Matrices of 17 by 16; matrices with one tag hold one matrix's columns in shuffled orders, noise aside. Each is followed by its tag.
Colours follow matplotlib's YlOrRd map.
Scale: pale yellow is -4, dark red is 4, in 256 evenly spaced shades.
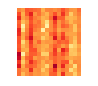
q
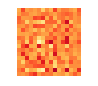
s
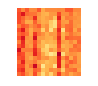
q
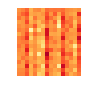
q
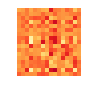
s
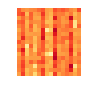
q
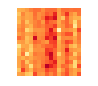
q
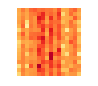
q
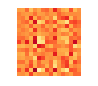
s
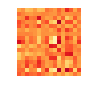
s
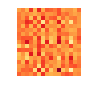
s
